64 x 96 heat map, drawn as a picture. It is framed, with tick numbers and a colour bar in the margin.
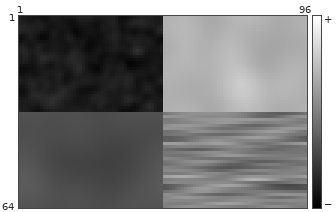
It is made of 2 by 2 panels. Panel 1,1: very low, blotchy, faint in contrast. Panel 1,2: high, smooth, faint in contrast. Panel 2,1: low, smooth, faint in contrast. Panel 2,2: middling, streaked across.
